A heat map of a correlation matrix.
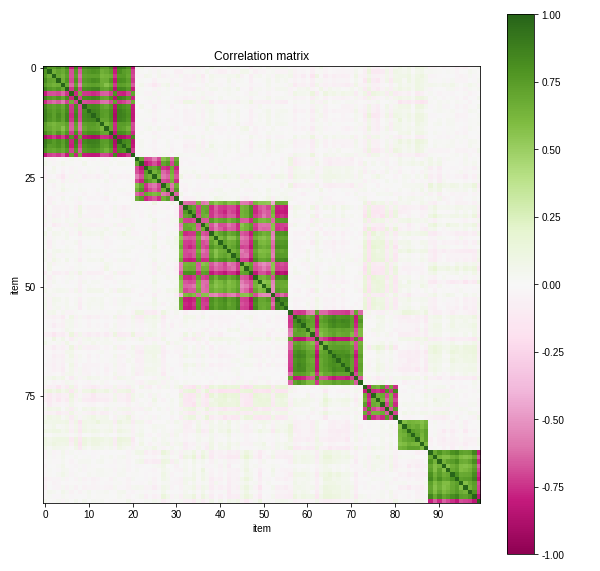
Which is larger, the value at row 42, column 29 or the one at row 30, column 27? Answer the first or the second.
the second
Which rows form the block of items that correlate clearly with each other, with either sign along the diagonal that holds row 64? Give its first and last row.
56 to 72
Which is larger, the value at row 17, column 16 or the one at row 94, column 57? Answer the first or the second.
the second
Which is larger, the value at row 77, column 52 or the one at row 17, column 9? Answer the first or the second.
the second
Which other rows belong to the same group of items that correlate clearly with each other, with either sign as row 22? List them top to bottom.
21, 23, 24, 25, 26, 27, 28, 29, 30
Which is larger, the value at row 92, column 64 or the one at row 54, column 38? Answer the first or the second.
the second
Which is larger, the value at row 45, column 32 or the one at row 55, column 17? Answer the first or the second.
the first
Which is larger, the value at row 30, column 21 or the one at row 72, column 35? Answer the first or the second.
the first
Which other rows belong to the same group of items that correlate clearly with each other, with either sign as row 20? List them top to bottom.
0, 1, 2, 3, 4, 5, 6, 7, 8, 9, 10, 11, 12, 13, 14, 15, 16, 17, 18, 19
